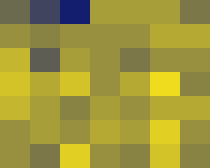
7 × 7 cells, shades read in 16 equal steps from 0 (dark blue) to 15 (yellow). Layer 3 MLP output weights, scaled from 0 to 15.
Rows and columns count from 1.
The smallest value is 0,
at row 1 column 3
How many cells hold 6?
1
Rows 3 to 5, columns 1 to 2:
12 5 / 13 11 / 12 10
